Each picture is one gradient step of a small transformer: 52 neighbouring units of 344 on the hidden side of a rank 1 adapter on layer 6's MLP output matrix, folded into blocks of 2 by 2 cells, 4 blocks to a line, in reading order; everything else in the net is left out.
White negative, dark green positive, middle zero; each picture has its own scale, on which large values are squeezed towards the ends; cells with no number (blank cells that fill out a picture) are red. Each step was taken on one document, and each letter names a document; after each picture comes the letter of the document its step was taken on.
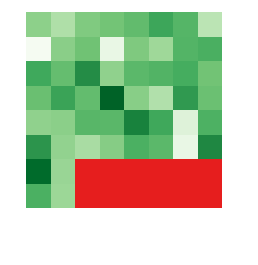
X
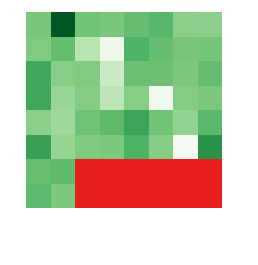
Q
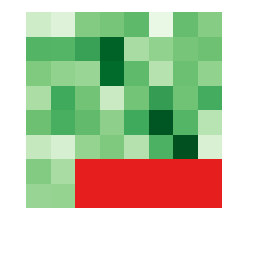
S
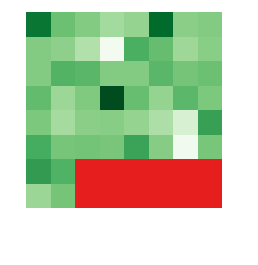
S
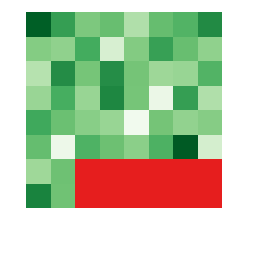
Q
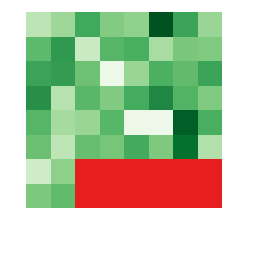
S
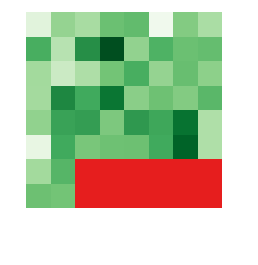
S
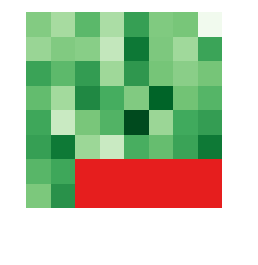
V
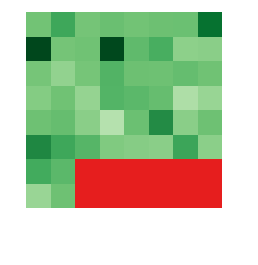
X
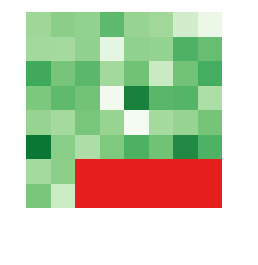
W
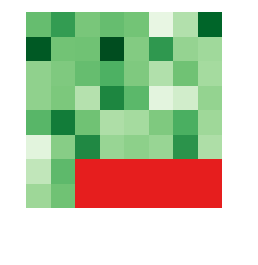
X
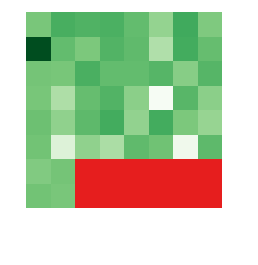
W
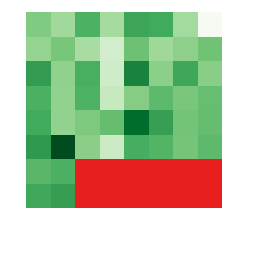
V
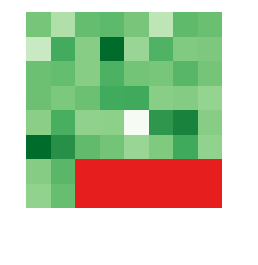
X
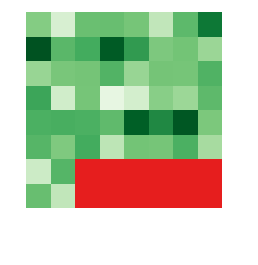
X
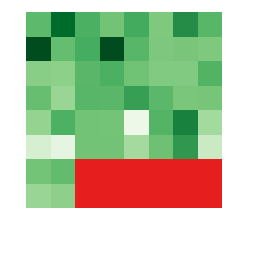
W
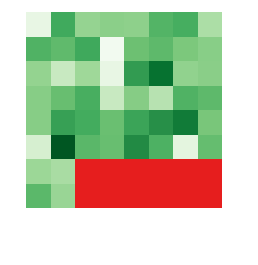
S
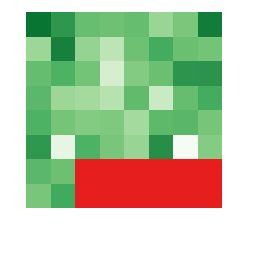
Q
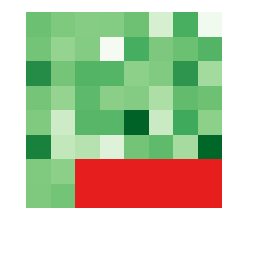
V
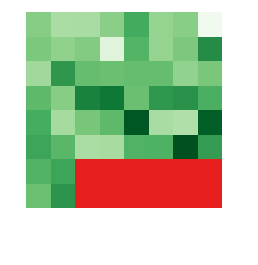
V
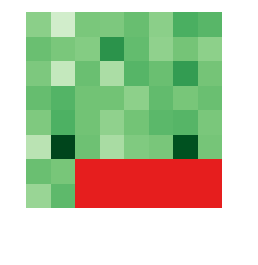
Q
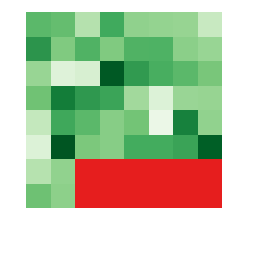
S
